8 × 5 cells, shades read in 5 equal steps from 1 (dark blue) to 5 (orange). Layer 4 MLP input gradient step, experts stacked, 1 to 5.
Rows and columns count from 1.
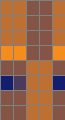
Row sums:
18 18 18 21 17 12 17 17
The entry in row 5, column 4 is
4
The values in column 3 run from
3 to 4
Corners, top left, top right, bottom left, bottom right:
4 4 3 3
